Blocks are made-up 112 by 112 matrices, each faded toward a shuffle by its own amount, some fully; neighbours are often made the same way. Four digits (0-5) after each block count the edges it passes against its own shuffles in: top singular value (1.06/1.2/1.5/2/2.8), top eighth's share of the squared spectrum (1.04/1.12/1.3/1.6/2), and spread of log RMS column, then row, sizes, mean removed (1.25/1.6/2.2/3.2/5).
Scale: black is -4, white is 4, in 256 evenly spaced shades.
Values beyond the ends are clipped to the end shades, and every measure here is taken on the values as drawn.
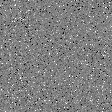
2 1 0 0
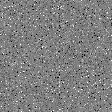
3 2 1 0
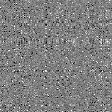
4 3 2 2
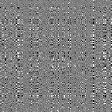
5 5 4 3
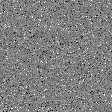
1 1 0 0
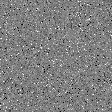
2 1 0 0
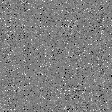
1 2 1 1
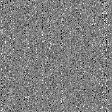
2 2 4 0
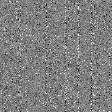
2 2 3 0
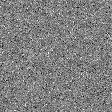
0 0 0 0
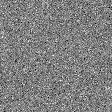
0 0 0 0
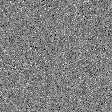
0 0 0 0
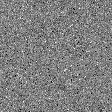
0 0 0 0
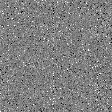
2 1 1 1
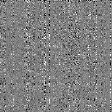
2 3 4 3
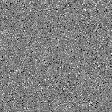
3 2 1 1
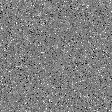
0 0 0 0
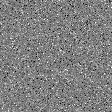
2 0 0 0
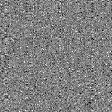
4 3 2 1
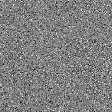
3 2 0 1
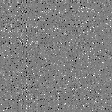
4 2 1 1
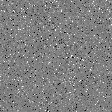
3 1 0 0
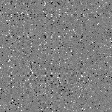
4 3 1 1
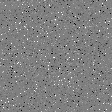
2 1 0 0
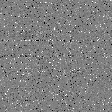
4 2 0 1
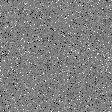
0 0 0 0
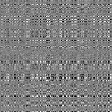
5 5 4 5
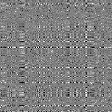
5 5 3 4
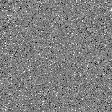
3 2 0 0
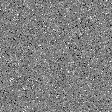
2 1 0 0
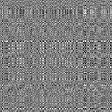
5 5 4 4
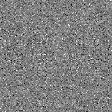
4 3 1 2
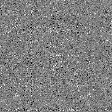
1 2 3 2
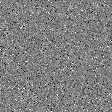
0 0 0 0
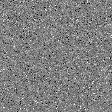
0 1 1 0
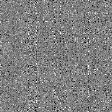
2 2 3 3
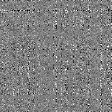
2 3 4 3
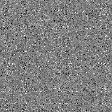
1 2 2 2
